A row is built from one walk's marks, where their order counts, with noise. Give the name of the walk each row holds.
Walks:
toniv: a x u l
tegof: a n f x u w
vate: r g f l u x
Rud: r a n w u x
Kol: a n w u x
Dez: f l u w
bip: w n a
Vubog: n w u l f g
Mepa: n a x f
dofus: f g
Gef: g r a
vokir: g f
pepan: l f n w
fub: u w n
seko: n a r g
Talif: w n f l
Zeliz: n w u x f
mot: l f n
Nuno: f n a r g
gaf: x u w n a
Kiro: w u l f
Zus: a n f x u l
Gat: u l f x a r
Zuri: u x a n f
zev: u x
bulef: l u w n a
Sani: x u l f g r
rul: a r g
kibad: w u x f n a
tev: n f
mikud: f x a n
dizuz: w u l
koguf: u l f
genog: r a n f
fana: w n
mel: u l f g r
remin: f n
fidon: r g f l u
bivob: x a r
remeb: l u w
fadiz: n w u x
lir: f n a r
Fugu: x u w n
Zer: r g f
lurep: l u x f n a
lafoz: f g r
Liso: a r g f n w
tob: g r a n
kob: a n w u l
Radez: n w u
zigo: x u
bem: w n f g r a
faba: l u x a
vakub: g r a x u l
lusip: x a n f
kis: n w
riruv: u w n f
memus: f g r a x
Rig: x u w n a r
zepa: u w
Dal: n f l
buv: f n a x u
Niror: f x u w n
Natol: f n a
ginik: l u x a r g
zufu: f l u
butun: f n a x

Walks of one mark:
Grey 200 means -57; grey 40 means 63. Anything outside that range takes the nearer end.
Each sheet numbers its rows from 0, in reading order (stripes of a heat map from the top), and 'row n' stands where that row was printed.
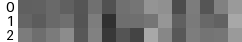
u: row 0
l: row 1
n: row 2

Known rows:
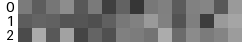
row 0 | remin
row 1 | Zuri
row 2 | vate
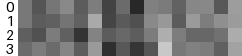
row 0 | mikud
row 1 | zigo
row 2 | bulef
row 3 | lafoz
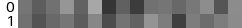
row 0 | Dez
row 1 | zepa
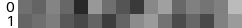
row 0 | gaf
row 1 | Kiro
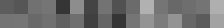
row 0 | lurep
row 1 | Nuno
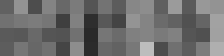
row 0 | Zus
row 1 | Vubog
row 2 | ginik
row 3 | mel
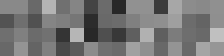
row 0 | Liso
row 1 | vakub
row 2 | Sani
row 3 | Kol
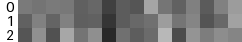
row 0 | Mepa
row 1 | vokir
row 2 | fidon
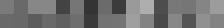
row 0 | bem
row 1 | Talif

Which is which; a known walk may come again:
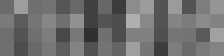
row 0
rul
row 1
Radez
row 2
mot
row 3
zepa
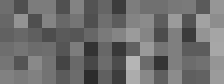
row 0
Niror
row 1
Zus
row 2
Zuri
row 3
dofus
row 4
fana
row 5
seko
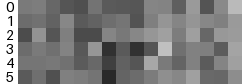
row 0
lusip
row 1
butun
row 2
Rud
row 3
lafoz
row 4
Mepa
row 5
vakub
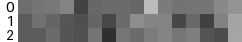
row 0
fadiz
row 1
koguf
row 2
ginik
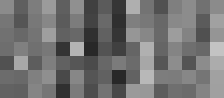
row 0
kis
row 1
mikud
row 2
tob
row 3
Sani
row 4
Zer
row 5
Natol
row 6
kibad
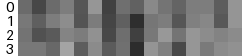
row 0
remeb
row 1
remin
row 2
buv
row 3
tegof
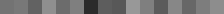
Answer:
Dal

